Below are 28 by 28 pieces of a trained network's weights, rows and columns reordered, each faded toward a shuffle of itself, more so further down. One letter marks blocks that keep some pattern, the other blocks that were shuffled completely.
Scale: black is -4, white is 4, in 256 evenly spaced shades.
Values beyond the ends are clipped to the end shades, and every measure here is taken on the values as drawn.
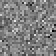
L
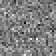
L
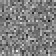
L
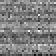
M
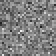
L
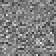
M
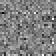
M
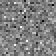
L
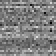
M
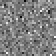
L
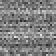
M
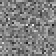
M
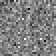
L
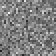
L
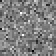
L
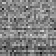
M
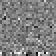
M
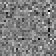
M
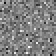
L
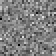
L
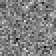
L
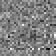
M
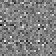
M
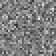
L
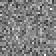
L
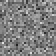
L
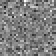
M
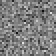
L
